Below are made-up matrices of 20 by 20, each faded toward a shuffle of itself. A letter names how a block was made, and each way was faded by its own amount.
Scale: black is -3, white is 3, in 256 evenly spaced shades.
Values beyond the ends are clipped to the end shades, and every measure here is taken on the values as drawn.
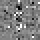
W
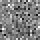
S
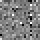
W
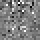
W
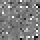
W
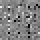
W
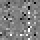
W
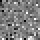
S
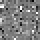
W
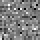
S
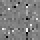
W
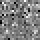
S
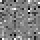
W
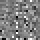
W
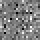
W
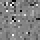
W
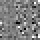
W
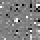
W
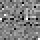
S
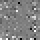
W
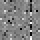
W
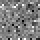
S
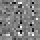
W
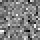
S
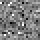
S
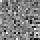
S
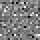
S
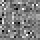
S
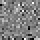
S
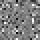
W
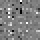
W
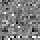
S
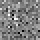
S
